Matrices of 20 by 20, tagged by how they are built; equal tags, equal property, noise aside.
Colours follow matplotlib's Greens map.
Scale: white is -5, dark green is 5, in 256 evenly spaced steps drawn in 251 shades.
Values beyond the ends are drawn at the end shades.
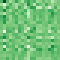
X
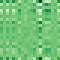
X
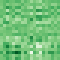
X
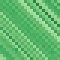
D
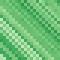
D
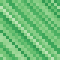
D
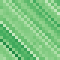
D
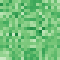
X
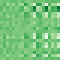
X
